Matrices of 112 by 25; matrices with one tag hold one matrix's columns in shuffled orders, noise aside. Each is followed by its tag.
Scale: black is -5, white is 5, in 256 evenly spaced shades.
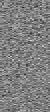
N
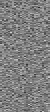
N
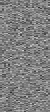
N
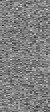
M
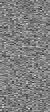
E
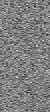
N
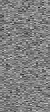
N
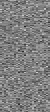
M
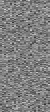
M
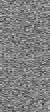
M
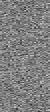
E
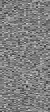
E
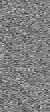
M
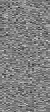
N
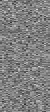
M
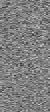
N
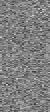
M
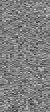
M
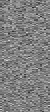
N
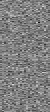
M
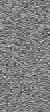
N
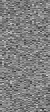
E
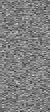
E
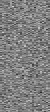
N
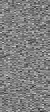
E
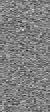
M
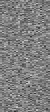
E
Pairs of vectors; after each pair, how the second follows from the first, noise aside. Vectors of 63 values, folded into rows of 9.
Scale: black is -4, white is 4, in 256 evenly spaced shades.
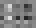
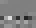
partly zeroed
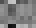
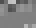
partly zeroed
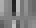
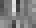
negated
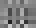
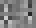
wrapped around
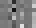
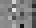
negated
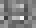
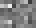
wrapped around
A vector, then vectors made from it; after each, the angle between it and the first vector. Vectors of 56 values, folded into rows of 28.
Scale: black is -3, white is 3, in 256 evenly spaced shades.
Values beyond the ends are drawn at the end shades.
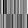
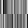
nearly parallel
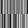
partly opposed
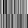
nearly parallel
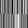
orthogonal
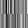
partly aligned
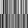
partly aligned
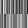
nearly opposite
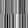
orthogonal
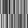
partly aligned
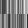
partly aligned
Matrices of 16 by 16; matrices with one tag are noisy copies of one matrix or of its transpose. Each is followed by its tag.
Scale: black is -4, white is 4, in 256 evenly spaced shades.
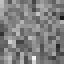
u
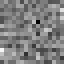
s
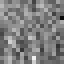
u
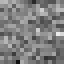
u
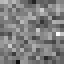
u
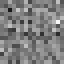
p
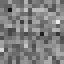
p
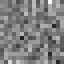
s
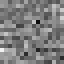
s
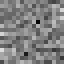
s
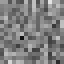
s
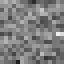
u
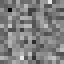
p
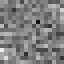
s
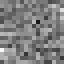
s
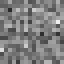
p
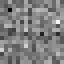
p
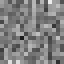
s
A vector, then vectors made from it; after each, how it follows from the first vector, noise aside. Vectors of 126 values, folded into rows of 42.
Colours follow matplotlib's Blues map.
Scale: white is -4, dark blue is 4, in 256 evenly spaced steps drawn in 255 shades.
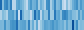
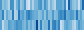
wrapped around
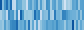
copied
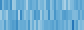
shrunk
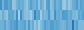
shrunk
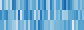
negated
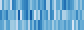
negated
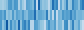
wrapped around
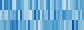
copied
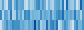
wrapped around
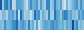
copied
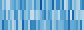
wrapped around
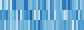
negated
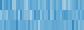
shrunk
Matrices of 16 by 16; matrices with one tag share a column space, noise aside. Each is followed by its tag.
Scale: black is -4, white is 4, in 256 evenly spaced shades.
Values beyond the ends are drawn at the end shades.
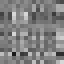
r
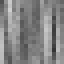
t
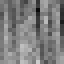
t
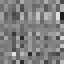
r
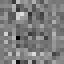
r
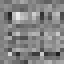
r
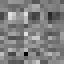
r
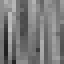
t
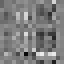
r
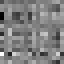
r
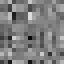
r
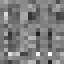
r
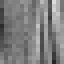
t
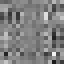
r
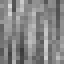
t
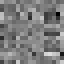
r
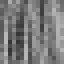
t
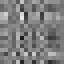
r
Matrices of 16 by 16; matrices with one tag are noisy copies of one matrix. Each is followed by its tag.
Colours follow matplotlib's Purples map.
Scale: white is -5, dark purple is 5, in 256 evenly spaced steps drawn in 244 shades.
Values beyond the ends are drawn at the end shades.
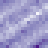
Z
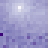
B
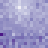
B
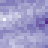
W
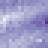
W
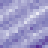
Z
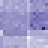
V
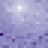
B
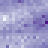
W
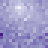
B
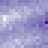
W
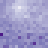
B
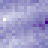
W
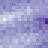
W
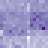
V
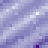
Z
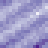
Z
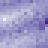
W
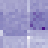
V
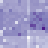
V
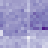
V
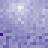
B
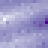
W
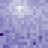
B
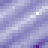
Z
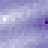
W
